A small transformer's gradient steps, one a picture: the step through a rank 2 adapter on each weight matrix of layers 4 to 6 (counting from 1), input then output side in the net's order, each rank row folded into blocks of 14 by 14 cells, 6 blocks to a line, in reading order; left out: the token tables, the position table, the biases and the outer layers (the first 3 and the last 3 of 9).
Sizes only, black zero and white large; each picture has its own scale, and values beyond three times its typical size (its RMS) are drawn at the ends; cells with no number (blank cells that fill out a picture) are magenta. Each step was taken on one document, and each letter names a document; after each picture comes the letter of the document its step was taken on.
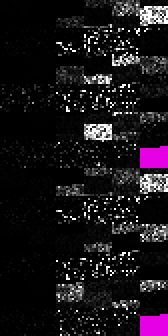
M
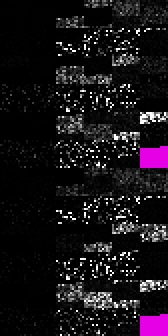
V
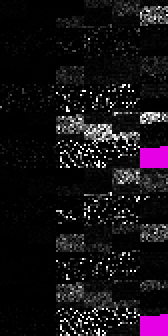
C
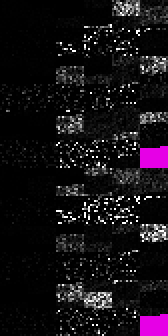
V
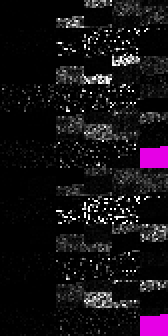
M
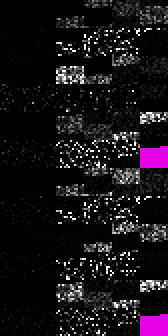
V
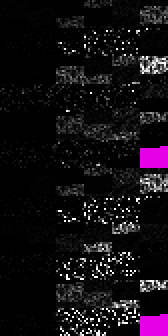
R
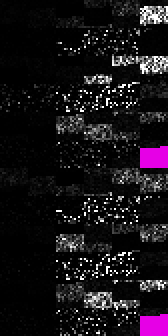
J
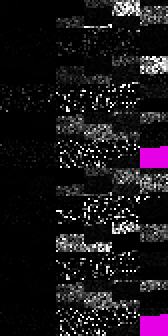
C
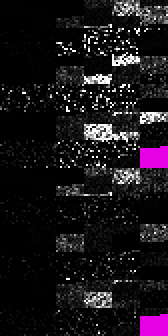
M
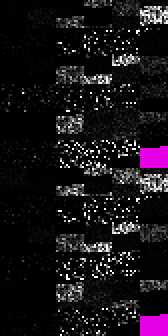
R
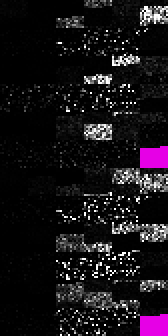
M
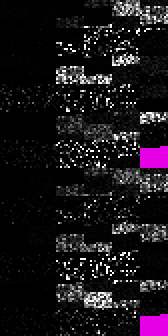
V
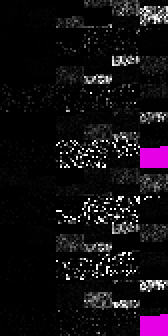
J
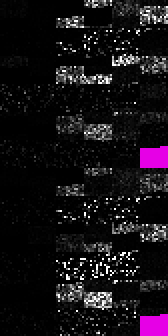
V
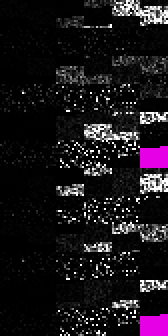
R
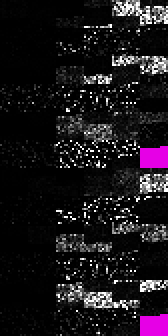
V
